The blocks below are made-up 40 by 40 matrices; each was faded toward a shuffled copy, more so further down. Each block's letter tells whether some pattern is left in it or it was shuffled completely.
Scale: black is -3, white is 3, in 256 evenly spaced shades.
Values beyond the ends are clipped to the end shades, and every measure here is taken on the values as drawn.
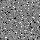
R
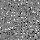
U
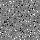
U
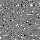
U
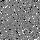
R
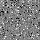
U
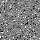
R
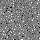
R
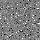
U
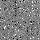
U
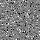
U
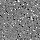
R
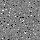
R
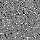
U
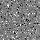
R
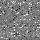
U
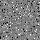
R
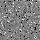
R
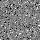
R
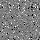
U
